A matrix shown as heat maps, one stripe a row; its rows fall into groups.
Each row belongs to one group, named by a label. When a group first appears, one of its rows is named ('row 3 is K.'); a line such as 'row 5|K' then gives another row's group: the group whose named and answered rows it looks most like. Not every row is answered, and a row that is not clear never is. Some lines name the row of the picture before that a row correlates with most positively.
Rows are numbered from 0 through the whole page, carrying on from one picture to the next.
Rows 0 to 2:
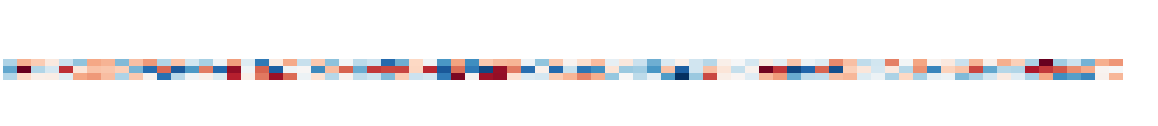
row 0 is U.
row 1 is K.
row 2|U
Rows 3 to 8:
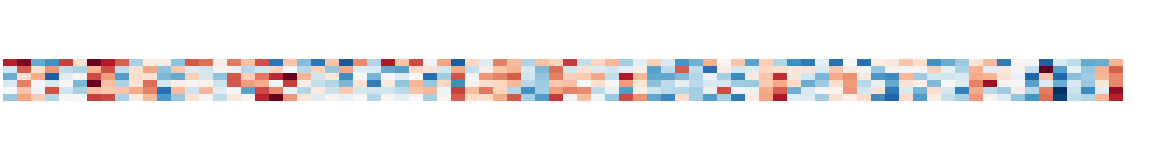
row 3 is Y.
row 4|U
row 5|U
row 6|U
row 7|U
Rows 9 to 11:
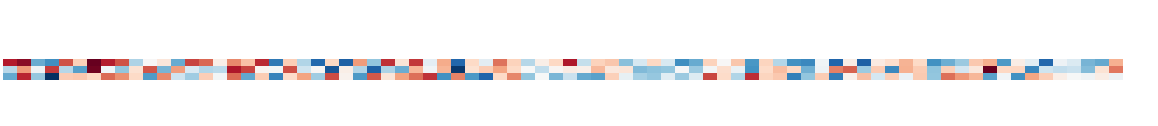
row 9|Y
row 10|U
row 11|K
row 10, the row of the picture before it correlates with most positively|6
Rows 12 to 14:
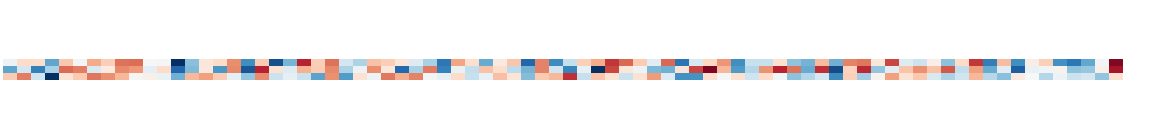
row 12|K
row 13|K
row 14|Y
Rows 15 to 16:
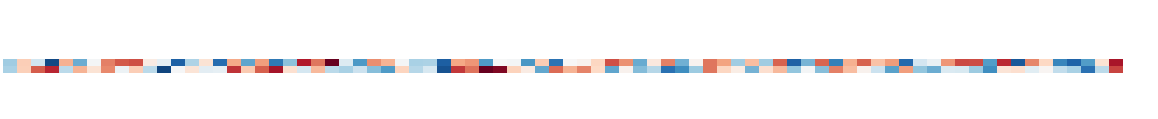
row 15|K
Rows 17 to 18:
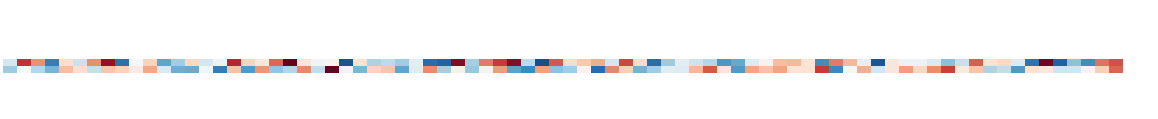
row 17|U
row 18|K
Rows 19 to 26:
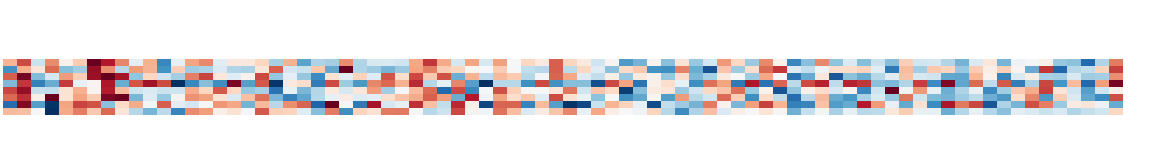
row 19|Y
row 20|U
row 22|K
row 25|K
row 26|Y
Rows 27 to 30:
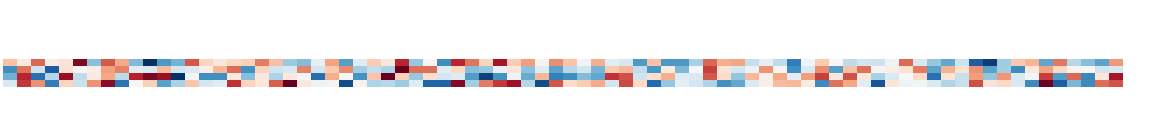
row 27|Y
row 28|K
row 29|K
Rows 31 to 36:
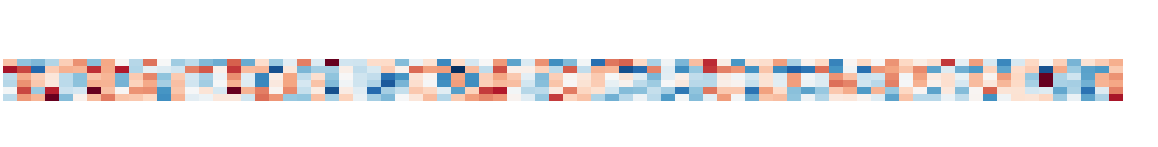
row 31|K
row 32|Y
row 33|U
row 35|U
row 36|U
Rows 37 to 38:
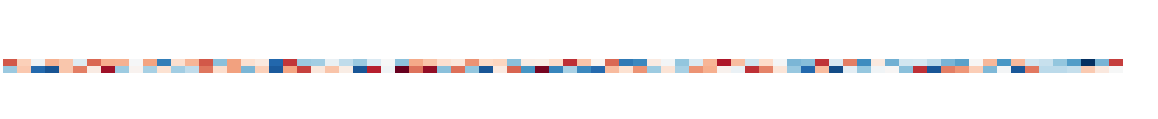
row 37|Y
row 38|K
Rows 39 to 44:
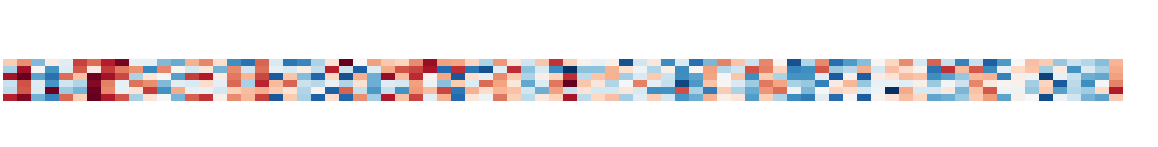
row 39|Y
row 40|K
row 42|U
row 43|U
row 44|Y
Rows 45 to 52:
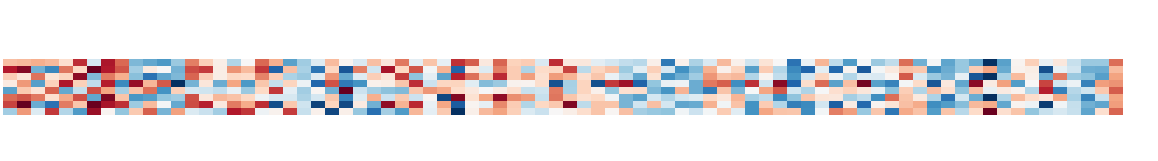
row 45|Y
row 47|Y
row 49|U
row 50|Y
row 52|U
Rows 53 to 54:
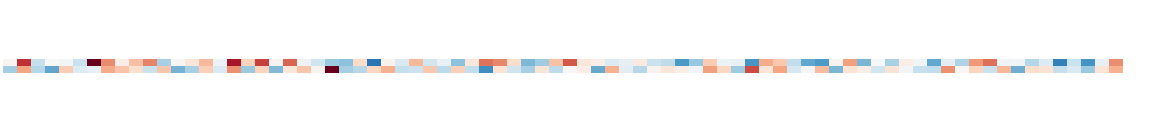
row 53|U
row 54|K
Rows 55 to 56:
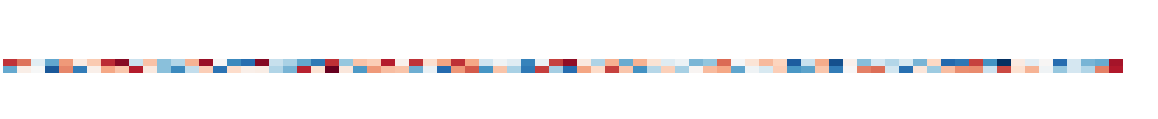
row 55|Y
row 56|K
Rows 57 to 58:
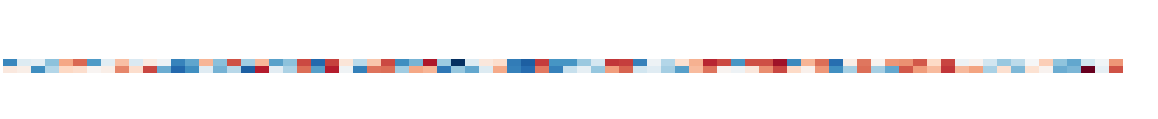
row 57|K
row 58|K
